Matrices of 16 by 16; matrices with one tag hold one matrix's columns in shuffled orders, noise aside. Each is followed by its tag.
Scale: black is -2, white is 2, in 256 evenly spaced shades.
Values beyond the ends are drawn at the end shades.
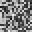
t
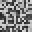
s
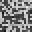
s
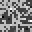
s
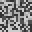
t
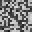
t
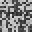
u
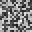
t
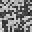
u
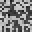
u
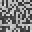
s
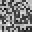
s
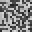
t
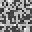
s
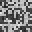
s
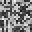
u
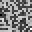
t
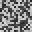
t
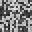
u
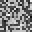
t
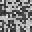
u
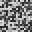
t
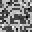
s
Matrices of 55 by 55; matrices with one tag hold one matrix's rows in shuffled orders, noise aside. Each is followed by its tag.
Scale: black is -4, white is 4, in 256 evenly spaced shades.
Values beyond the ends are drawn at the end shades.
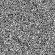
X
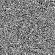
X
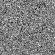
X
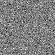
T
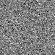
X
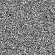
T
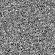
X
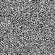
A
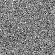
T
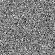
T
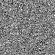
X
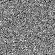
T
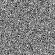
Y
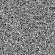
X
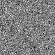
Y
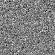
T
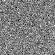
Y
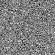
X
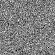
Y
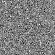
Y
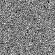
Y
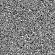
A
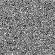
T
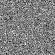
T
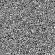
X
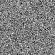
A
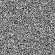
T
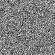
Y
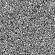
Y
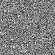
T
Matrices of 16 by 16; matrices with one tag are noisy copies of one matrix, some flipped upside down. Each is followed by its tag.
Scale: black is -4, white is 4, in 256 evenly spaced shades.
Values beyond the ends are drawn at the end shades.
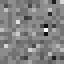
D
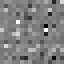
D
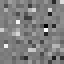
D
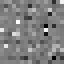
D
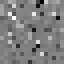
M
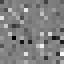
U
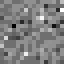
U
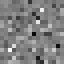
M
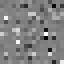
D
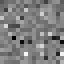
U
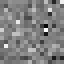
D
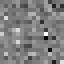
D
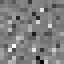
M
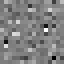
D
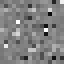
D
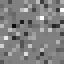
U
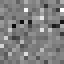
U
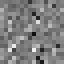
M
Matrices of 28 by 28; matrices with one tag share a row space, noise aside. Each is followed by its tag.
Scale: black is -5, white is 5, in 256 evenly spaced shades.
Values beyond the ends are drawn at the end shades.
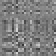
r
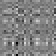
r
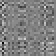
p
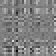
r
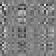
p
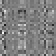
p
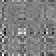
p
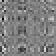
p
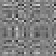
r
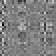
p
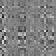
p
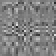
r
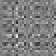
r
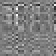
r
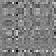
r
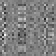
p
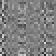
p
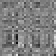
r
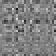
r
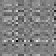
r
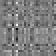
r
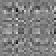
r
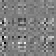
p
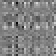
r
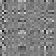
p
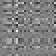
r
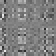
p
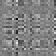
r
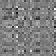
r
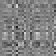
r
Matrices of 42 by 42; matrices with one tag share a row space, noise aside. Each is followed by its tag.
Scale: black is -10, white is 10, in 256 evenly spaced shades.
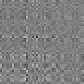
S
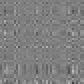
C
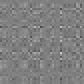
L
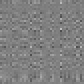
L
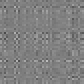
C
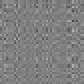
C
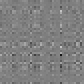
L
